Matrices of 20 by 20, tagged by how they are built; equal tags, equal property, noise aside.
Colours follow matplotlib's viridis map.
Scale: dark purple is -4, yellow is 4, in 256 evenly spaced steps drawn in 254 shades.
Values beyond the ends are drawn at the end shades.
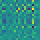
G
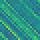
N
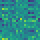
G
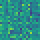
G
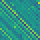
N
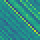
N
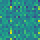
G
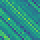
N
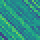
N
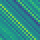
N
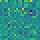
G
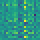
G
